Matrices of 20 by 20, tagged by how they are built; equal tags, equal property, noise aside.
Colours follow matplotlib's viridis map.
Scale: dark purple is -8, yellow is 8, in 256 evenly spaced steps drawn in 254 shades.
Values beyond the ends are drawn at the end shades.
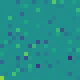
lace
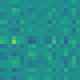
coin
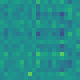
coin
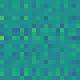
coin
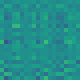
coin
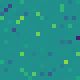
lace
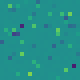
lace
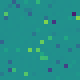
lace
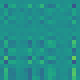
coin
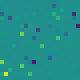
lace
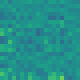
coin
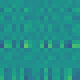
coin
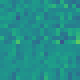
coin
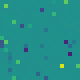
lace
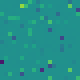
lace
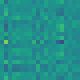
coin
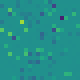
lace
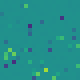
lace
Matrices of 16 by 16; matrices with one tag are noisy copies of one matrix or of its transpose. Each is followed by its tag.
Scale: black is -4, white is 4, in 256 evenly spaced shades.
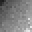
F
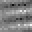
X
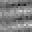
X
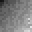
F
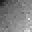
F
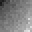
F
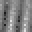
X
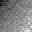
F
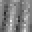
X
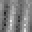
X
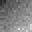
F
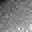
F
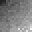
F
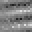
X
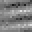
X
